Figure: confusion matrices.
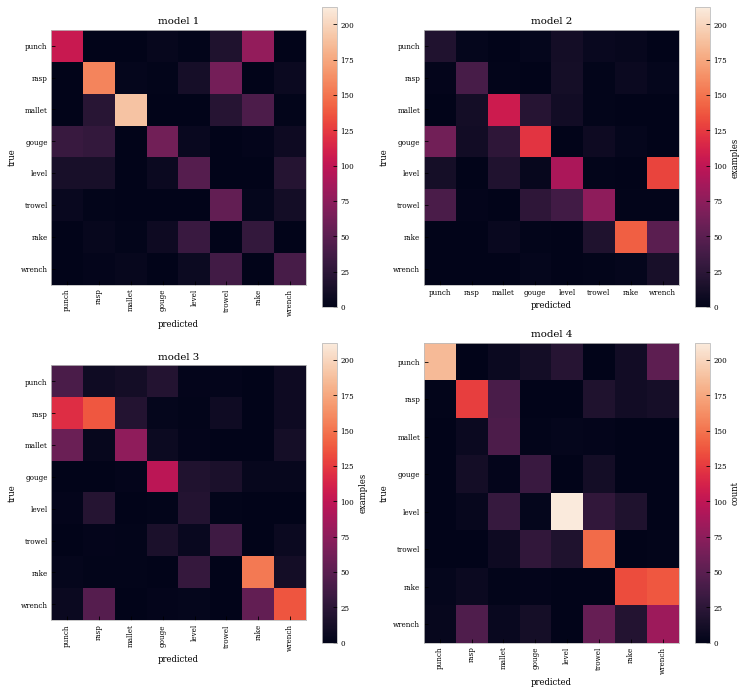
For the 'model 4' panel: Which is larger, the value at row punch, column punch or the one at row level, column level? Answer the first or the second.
the second
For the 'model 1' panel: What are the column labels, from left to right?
punch, rasp, mallet, gouge, level, trowel, rake, wrench
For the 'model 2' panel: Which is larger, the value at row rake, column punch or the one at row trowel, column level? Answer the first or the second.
the second
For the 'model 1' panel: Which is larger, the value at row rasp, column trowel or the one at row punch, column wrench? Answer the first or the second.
the first
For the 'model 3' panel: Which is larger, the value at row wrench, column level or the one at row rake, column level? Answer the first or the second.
the second
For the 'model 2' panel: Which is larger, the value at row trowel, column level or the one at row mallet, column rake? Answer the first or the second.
the first
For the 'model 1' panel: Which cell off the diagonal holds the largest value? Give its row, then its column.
punch, rake
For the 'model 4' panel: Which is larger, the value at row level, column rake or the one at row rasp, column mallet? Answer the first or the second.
the second
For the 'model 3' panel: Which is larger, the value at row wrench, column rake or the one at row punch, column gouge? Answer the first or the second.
the first
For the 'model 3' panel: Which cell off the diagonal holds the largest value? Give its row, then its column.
rasp, punch
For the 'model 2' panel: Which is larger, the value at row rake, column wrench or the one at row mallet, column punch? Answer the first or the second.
the first
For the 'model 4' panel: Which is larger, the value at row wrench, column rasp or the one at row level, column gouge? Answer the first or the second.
the first
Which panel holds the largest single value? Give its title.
model 4
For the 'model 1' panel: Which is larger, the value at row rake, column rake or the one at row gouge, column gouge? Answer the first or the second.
the second
